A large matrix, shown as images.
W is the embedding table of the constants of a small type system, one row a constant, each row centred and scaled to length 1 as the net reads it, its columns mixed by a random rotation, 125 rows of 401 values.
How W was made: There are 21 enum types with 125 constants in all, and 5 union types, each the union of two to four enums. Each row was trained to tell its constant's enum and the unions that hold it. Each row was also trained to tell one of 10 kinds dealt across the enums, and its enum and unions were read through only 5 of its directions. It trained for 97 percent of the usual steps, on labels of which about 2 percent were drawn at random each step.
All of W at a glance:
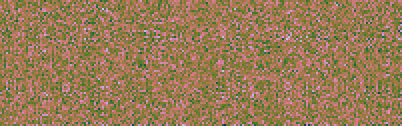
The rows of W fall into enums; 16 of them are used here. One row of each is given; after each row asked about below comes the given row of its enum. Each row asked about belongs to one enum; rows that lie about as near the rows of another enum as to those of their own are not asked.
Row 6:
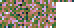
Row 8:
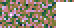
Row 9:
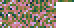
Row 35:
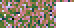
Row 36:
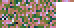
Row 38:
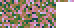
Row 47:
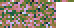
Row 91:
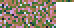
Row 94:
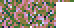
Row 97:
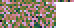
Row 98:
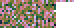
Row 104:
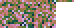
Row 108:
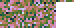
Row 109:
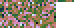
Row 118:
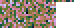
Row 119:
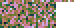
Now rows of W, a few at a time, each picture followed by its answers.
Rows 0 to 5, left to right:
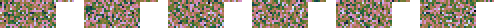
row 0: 38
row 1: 94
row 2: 104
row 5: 91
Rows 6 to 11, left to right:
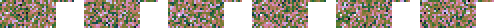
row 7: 104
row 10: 35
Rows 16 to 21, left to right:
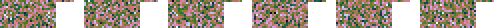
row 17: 91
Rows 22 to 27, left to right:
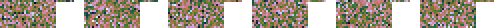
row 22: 47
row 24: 9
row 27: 6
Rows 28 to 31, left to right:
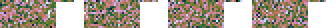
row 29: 38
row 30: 108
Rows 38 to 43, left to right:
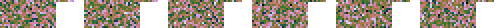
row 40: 97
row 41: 35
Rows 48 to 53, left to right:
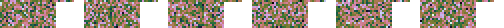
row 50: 108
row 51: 104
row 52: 47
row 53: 35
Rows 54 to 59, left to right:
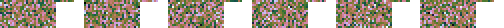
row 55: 38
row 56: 108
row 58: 6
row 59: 91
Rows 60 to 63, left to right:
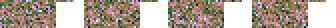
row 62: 6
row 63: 97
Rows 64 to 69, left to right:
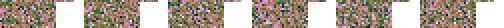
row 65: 97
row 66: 38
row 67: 9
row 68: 108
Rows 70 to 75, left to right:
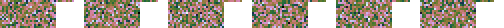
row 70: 36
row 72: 94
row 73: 9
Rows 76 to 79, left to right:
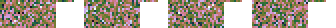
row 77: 38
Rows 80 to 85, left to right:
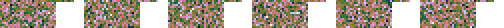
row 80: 35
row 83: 36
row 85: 47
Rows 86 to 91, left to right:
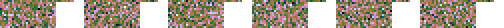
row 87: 108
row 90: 91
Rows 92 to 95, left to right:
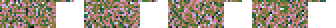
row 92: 35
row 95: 9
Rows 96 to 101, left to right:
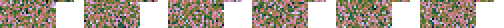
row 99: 36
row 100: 97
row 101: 97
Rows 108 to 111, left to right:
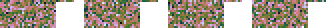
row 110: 38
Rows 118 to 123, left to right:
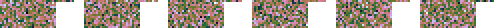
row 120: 97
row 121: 94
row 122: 36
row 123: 6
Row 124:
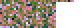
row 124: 108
